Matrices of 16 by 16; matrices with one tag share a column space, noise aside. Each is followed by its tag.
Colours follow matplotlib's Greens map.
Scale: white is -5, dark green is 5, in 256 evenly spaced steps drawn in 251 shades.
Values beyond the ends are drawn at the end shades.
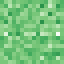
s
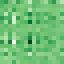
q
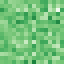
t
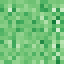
t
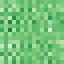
t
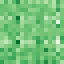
q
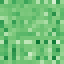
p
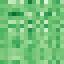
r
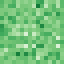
s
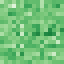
s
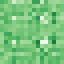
q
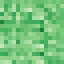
t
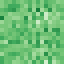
t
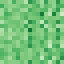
r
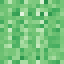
r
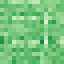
q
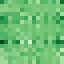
q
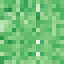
t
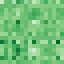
p
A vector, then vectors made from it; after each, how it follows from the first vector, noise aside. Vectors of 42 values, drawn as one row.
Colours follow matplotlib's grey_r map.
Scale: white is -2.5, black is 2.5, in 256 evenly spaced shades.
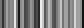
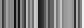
sign-scrambled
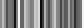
negated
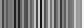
sign-scrambled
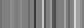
partly zeroed
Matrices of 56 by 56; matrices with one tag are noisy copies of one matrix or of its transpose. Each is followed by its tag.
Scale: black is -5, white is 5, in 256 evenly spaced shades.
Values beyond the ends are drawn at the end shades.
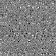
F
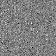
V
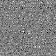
V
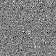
V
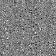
F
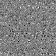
F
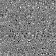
F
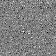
V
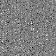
V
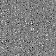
V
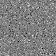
F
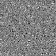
F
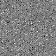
V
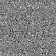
F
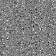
F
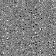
F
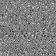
F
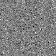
F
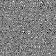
V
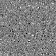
F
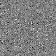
V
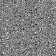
F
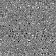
F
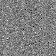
F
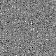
V
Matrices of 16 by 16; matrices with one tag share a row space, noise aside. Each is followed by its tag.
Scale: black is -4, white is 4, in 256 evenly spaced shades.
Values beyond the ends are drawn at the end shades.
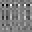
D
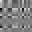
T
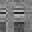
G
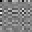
T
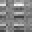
G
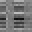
G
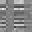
G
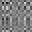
D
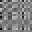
T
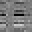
G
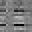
G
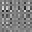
D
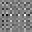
D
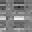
G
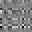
T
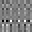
D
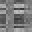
G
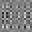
D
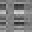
G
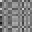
T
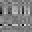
T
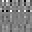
D
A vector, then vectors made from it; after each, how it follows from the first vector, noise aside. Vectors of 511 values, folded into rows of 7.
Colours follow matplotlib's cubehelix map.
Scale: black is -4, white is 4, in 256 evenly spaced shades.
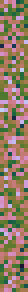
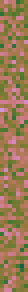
shrunk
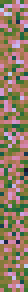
wrapped around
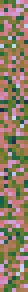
negated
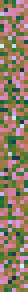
negated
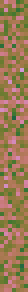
shrunk
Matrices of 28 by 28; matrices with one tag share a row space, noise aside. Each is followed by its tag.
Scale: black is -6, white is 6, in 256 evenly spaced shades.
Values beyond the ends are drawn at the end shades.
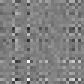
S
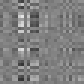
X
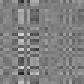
X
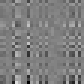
S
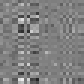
X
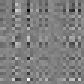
S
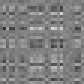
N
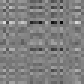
N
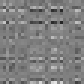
N
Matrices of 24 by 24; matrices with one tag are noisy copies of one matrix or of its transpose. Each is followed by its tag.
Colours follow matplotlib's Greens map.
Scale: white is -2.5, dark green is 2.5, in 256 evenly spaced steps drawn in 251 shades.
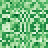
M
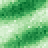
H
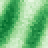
H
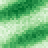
H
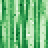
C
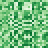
M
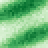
H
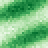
H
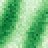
H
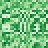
M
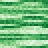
C
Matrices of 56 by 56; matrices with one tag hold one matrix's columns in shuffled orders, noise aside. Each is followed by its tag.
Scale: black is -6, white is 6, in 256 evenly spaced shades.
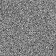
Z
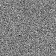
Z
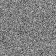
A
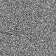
A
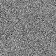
A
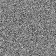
A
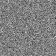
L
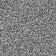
Z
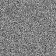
Z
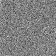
L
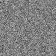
Z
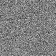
L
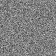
Z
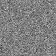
Z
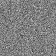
Z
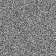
Z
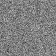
Z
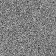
Z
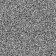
A
